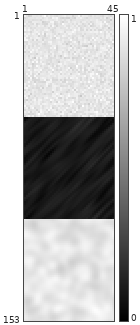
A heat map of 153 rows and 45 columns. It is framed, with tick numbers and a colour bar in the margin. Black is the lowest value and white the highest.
It is made of 3 by 1 panels. Panel 1,1: very high, fine-grained, faint in contrast. Panel 2,1: very low, slanting up to the right, faint in contrast. Panel 3,1: very high, blotchy, faint in contrast.
